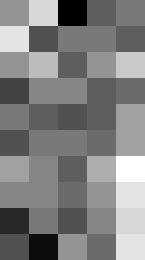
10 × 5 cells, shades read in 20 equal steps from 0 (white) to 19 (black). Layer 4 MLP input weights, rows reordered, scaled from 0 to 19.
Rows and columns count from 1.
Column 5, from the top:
10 12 4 11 7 7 0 2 3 2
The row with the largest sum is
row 4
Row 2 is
2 13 10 10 12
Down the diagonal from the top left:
8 13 12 12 7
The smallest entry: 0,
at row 7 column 5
